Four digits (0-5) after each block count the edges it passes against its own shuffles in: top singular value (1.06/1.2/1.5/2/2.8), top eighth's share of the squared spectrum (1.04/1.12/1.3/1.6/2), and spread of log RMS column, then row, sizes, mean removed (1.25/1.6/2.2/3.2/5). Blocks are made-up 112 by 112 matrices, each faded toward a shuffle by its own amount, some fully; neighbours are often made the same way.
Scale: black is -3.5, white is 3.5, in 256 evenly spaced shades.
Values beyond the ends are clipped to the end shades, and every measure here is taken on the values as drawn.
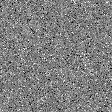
0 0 0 0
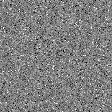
3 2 0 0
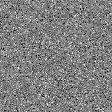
3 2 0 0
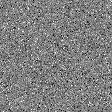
1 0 0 0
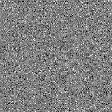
4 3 2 2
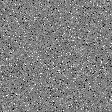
0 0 0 0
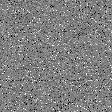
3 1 0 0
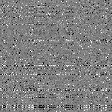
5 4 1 3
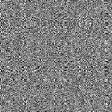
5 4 3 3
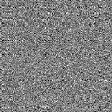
4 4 2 2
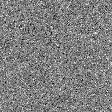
2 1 0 0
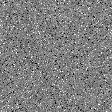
2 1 0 0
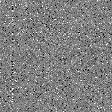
3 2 1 1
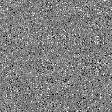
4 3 1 1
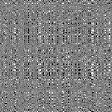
5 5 4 3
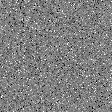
2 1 0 0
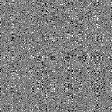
4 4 3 2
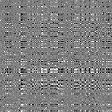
5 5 4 4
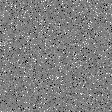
0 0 0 0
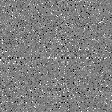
4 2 1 1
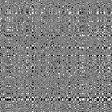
5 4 3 3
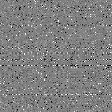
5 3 2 2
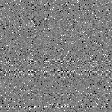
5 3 2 2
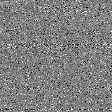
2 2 0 2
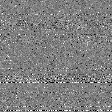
3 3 0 3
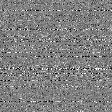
2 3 0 4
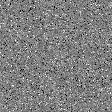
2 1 0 0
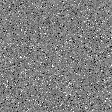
0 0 0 0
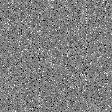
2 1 2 0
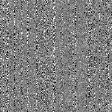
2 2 4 0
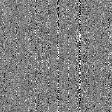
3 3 4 0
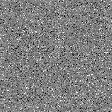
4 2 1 0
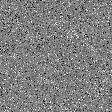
0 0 0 0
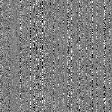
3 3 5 0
